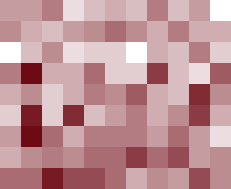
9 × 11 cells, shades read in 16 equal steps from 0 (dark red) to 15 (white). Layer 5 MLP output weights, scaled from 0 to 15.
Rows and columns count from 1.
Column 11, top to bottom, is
15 10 12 5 8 10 13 8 8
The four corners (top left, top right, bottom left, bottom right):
9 15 6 8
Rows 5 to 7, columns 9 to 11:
11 2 8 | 8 3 10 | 6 9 13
